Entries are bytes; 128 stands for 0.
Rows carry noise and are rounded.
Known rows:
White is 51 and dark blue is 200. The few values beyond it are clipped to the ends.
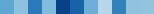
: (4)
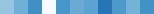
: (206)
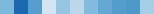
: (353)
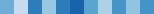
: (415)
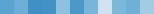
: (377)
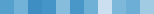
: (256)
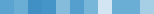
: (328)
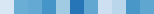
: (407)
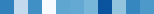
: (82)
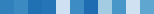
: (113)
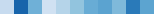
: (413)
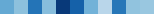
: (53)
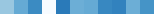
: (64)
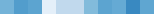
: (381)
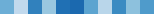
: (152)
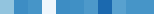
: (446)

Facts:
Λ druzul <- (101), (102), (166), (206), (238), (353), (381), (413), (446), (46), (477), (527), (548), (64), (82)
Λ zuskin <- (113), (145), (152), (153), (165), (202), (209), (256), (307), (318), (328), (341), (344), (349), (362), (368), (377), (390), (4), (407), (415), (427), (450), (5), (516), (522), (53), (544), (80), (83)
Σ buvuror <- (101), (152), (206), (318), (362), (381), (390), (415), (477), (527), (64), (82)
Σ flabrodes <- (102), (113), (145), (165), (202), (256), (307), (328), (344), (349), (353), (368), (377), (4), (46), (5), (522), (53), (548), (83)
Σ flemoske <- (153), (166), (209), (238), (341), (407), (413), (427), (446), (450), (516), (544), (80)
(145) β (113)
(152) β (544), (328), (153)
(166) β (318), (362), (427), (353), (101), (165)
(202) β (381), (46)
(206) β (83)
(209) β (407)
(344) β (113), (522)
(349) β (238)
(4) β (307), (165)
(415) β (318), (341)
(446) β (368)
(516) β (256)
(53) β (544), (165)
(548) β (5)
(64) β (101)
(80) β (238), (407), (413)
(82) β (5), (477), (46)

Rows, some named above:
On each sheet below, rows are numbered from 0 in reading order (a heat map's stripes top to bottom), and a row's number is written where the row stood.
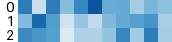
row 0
(202)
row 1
(353)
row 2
(46)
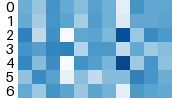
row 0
(318)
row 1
(390)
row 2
(82)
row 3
(522)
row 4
(548)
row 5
(101)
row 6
(362)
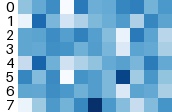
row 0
(64)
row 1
(238)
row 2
(165)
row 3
(307)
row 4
(413)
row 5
(548)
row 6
(307)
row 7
(80)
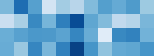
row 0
(102)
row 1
(349)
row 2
(544)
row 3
(516)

